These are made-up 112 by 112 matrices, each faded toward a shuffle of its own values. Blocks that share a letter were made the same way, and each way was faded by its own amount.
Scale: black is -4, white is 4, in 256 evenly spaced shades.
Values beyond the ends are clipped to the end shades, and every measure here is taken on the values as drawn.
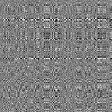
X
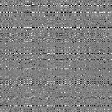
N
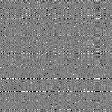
N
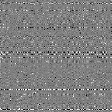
N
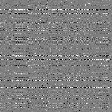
N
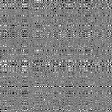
N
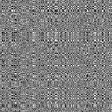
X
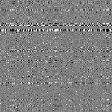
N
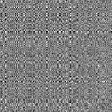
X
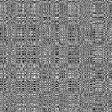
X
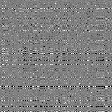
N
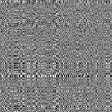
X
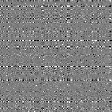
N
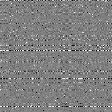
N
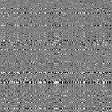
N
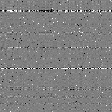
N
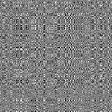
X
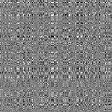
X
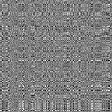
X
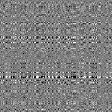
N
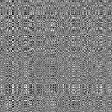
X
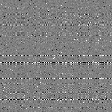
N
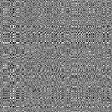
X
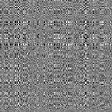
X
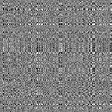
X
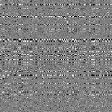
N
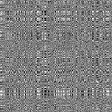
X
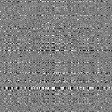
N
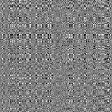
X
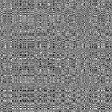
X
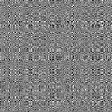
X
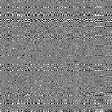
N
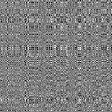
X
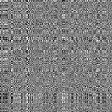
X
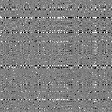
N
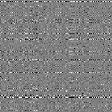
N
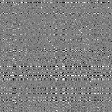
N
